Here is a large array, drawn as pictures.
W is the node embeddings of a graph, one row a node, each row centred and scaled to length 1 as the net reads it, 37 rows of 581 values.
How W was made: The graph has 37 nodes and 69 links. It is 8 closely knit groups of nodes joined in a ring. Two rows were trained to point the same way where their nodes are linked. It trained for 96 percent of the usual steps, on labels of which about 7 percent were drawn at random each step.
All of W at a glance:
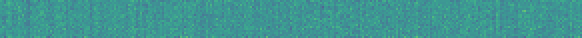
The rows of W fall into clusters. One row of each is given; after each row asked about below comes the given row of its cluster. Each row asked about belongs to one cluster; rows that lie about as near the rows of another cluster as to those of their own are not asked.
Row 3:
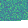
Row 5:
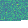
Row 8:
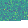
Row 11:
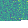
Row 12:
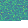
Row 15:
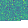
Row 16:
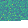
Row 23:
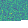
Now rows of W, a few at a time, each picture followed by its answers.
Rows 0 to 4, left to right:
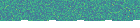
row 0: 12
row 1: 12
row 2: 5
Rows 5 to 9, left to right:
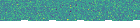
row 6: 16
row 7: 11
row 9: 11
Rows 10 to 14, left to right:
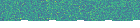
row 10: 23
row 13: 5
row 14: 16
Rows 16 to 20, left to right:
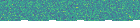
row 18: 12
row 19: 23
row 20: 3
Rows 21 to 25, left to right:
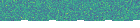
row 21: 3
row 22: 16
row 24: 16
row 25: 5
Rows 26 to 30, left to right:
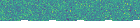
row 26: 15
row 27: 15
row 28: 11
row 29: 11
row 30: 8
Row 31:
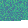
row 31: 3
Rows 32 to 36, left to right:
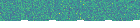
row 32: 11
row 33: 3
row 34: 8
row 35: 16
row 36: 3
